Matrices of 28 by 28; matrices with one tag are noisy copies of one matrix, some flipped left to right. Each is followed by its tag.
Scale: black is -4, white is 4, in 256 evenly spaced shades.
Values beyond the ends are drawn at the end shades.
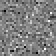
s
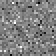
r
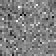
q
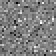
r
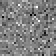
q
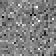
q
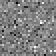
r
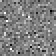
s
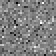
r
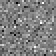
r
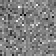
q
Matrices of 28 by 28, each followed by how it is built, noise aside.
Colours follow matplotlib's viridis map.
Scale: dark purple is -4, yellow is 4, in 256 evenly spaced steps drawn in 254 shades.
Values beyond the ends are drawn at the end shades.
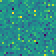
noise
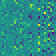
uneven columns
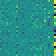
uneven columns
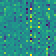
uneven columns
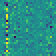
uneven columns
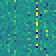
uneven columns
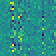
uneven columns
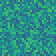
noise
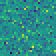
noise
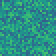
noise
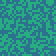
noise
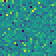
noise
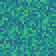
noise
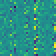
uneven columns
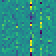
uneven columns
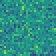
noise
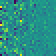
uneven columns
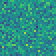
noise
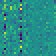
uneven columns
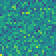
noise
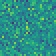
noise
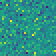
noise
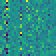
uneven columns
